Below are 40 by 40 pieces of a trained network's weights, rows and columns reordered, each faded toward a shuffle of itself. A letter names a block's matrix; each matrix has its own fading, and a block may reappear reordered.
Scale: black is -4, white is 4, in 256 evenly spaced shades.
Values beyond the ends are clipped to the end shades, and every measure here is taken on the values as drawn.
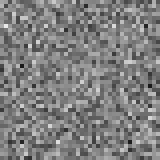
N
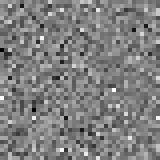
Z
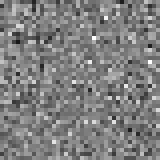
Z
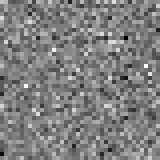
Z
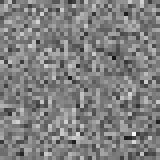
N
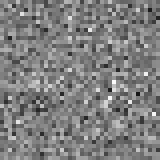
Z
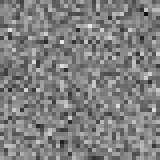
N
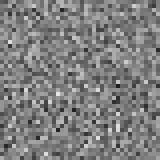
N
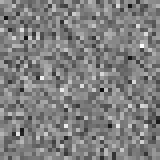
Z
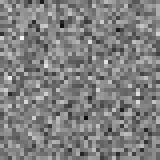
N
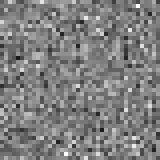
Z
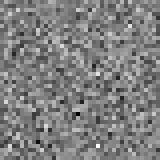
N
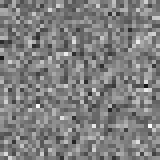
Z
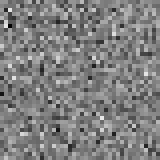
Z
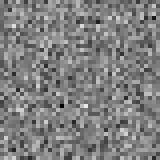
N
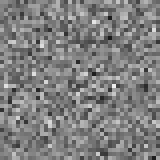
N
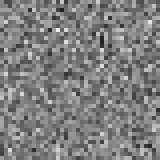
N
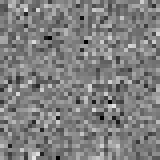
Z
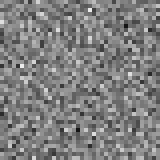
N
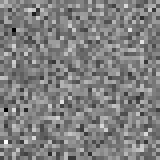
N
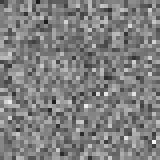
N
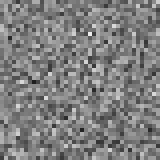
N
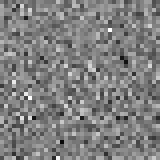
Z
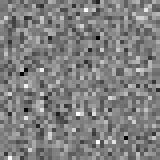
Z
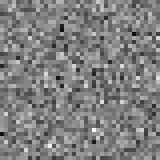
Z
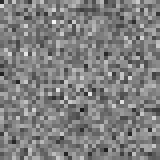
N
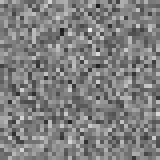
N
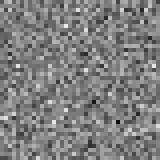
N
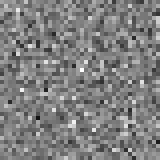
Z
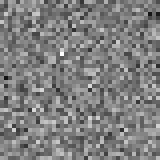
N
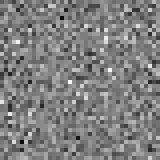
Z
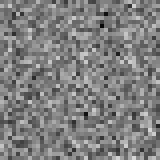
N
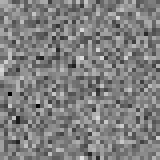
N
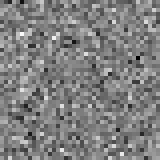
Z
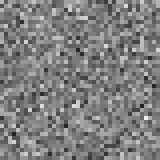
N
